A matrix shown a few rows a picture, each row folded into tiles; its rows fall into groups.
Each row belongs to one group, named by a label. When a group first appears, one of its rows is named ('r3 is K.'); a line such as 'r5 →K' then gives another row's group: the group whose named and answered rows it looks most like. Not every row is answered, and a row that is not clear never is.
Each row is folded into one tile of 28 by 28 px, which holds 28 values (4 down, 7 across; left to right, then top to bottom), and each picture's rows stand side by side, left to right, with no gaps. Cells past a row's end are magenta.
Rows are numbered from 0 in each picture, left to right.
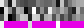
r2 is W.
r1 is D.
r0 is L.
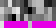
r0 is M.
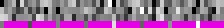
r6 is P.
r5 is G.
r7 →W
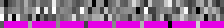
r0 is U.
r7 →L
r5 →D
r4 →P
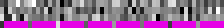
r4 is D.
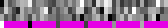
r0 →W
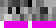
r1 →W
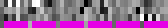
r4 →P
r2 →P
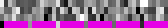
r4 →P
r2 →L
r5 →G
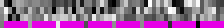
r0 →L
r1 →M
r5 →D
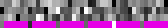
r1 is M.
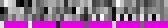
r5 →U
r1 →W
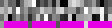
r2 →L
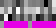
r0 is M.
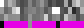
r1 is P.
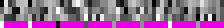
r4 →L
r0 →W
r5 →G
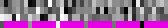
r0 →U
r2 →D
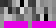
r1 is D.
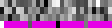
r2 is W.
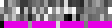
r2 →M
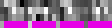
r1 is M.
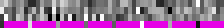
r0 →G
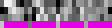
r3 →P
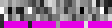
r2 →P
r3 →M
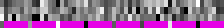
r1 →L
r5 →P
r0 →U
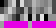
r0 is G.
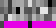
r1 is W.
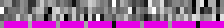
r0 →G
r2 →M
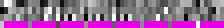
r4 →U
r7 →W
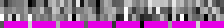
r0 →U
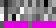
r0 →U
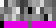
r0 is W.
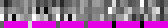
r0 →U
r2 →U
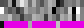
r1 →P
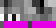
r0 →U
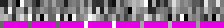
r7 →D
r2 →U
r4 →W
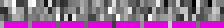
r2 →U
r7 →G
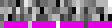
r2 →W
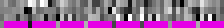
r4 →G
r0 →P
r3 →P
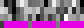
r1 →M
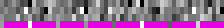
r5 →W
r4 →M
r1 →W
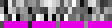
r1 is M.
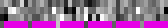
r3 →U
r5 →P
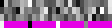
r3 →M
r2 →L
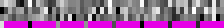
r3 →M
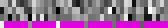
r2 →L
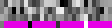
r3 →W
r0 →D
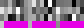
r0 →M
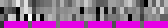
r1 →U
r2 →P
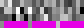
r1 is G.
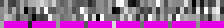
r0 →P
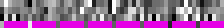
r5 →U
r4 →G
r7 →U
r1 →W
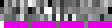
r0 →W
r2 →U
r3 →P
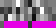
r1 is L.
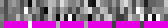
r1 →W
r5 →U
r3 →L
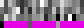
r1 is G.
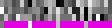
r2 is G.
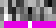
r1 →L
